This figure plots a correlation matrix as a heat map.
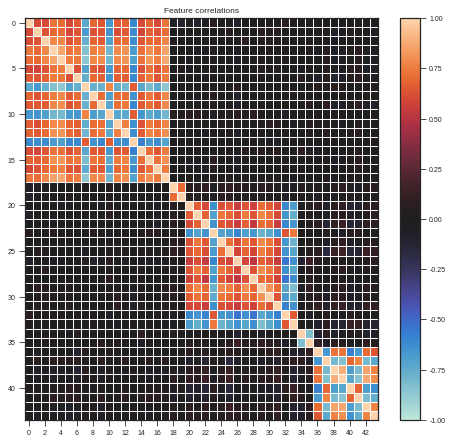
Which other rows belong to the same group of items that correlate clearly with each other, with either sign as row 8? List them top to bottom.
0, 1, 2, 3, 4, 5, 6, 7, 9, 10, 11, 12, 13, 14, 15, 16, 17
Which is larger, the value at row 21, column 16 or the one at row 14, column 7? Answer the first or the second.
the first
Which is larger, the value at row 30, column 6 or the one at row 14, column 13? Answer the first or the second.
the first
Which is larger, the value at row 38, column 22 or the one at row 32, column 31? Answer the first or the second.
the first
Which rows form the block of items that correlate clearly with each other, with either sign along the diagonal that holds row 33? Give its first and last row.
20 to 33
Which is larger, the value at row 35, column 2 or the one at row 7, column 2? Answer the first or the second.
the first
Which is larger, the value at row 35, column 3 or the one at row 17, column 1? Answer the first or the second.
the second
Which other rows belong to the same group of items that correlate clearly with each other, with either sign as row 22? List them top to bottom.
20, 21, 23, 24, 25, 26, 27, 28, 29, 30, 31, 32, 33
